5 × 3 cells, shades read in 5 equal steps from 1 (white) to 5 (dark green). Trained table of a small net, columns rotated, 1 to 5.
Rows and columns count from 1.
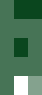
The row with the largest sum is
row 1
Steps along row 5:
down up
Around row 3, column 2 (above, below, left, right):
4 4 4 4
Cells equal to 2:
0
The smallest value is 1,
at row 5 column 2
